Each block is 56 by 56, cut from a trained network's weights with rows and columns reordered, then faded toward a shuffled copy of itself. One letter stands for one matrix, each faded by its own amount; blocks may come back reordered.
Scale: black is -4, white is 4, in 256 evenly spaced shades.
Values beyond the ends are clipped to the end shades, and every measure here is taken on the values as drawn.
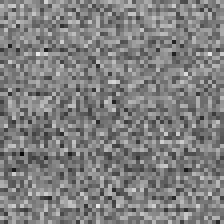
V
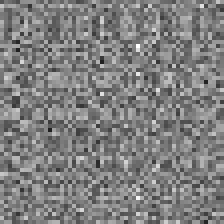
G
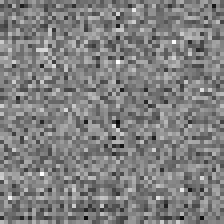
V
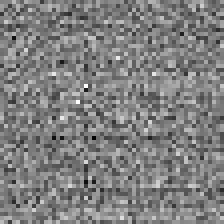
V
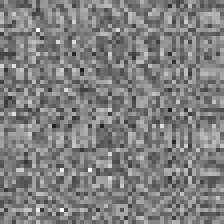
G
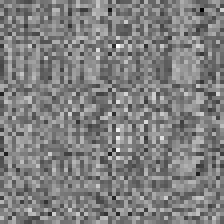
G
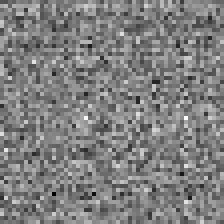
V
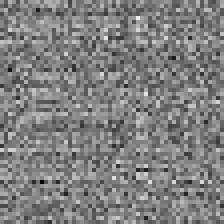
V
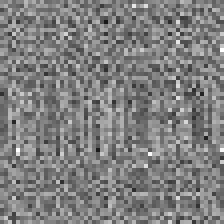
G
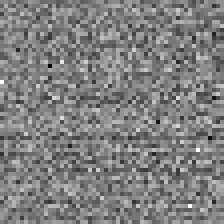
V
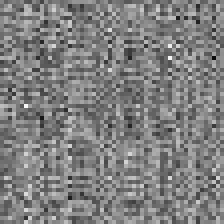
G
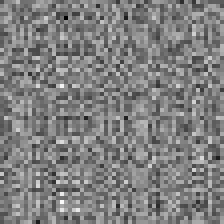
G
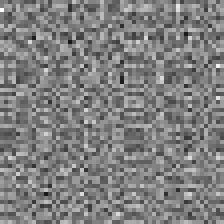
G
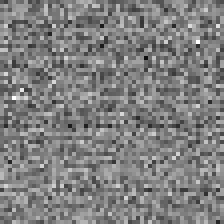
V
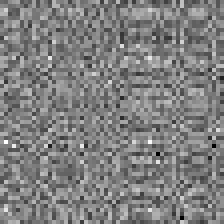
G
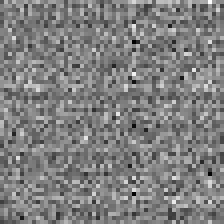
V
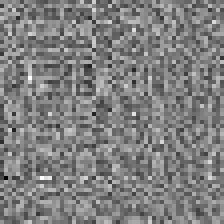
G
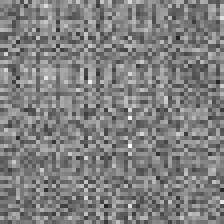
G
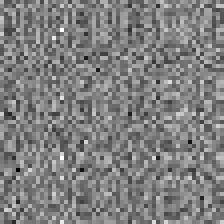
G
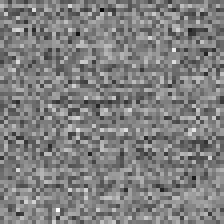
V
